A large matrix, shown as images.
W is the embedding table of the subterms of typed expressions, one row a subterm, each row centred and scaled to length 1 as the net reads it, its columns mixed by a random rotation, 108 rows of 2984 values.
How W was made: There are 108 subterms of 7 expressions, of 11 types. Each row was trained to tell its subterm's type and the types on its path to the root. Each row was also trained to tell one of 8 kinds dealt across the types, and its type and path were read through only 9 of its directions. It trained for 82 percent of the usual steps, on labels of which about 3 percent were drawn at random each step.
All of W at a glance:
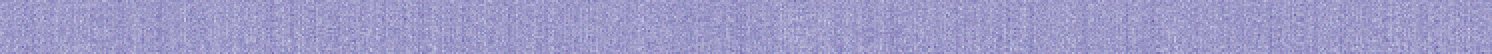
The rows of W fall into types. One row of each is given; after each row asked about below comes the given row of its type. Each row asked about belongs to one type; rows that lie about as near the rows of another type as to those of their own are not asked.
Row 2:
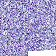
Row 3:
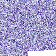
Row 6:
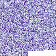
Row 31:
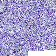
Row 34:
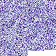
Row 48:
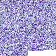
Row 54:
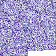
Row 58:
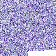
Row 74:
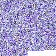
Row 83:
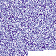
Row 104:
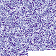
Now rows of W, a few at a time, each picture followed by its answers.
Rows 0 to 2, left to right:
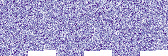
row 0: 6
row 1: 2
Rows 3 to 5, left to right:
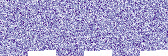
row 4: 31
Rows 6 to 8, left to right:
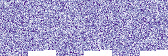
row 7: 104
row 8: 34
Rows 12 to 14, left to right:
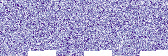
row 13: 2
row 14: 3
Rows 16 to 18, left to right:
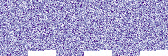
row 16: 58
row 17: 83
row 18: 34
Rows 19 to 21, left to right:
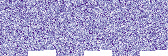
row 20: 34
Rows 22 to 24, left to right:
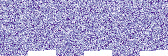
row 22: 58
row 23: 104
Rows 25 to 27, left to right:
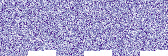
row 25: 34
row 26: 3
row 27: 83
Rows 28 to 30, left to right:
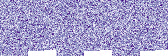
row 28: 58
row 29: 83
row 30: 48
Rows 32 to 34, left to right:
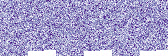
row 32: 74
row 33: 6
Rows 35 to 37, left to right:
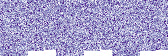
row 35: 74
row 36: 34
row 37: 74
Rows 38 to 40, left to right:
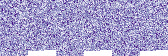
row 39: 3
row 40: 2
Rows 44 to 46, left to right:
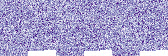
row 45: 58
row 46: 74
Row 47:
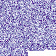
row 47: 83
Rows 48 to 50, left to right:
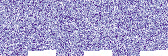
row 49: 83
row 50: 54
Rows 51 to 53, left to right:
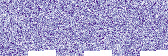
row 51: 74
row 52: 6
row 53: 3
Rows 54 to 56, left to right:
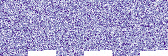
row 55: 83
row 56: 104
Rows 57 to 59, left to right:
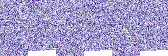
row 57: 58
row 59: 104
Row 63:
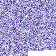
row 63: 6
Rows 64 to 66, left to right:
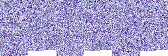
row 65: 3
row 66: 6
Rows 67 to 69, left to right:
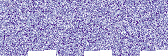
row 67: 58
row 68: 58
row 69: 48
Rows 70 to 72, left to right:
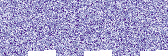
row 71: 6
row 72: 2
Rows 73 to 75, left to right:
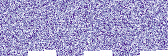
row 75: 104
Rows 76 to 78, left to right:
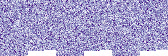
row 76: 34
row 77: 104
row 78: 74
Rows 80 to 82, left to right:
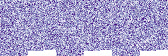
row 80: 34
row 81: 74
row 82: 34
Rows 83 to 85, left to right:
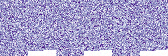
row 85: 54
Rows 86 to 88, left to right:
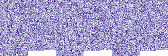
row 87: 74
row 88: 31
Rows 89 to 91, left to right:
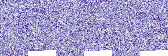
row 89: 54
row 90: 31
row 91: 3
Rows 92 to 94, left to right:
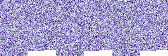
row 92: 104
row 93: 48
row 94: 104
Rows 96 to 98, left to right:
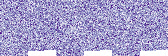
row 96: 3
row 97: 74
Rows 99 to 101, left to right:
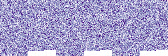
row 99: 3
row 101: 34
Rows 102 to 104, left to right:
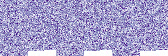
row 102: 58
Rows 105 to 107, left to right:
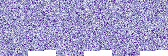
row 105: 2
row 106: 3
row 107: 48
